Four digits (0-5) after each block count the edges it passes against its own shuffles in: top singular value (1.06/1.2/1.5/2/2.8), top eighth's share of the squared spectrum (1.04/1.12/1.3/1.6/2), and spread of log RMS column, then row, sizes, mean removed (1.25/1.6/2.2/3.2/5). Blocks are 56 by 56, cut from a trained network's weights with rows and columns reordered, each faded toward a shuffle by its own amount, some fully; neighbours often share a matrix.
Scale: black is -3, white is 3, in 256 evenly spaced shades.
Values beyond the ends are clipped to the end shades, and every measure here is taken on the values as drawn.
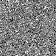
2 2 0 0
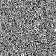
2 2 0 0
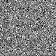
2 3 0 0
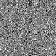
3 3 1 0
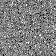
0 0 0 0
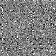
2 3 1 1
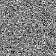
2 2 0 0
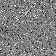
0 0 0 0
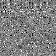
3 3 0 2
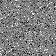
0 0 0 0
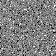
2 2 0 1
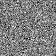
1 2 0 1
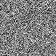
0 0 0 0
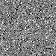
1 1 0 0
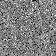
0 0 0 0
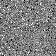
0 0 0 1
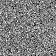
0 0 0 0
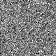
1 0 0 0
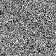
0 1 0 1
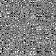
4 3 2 2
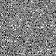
3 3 1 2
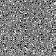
3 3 2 2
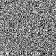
3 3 0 1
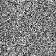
2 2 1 0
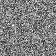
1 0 0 0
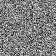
2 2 0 0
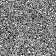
1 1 0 0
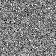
1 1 0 0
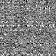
3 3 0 2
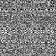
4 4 1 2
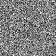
2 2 0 0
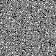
1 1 0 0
